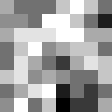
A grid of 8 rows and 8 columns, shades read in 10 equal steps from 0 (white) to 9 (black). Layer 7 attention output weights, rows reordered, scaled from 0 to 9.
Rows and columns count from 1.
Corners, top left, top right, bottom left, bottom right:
3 5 4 3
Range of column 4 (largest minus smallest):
5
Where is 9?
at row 8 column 5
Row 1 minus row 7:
-2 2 4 5 -6 -5 -5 0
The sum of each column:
31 17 24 20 33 24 32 33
